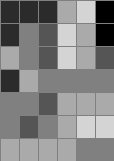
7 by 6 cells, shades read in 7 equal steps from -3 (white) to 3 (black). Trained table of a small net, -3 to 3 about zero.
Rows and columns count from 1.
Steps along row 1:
same same down down up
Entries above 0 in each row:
4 3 2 1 1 1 0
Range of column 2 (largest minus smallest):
3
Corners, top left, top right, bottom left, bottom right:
2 3 -1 0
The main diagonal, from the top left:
2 0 1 0 -1 -2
